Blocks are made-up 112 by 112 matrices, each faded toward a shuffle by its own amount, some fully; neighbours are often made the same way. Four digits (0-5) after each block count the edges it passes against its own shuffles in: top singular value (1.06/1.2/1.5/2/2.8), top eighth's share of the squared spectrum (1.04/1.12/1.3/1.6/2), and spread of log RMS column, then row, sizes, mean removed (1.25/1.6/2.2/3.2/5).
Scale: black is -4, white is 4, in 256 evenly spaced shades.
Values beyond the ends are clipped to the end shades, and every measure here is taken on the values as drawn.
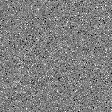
3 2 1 1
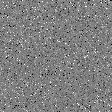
1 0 0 0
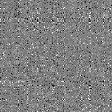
4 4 3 2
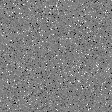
0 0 0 0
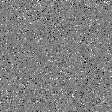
3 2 0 2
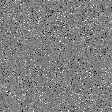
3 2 0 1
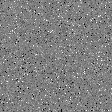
1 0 0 0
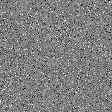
2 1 0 0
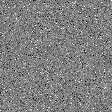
2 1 0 0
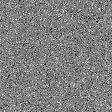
0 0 0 0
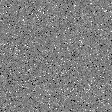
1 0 0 0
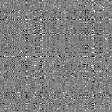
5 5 3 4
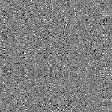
4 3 2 2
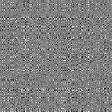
5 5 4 4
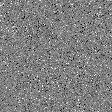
0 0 0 0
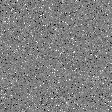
0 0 0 0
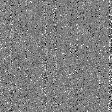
2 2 3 0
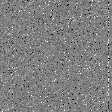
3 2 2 0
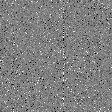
2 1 1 0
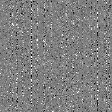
3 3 3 0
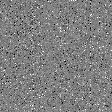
1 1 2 0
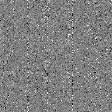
2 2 3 0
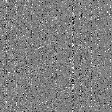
2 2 3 0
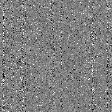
2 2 3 0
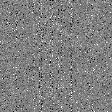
2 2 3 0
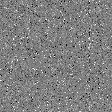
1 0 1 0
